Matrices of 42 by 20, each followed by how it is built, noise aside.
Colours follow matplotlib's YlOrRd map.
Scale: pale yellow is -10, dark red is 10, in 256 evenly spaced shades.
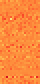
uneven rows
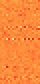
uneven rows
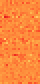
uneven rows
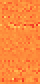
uneven rows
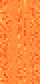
uneven columns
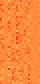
uneven columns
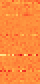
uneven rows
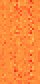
uneven columns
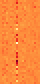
uneven columns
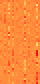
uneven columns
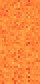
uneven columns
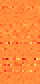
uneven rows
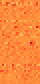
uneven rows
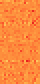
uneven rows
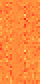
uneven columns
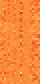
uneven columns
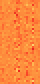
uneven columns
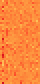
uneven columns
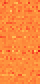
uneven rows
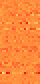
uneven rows
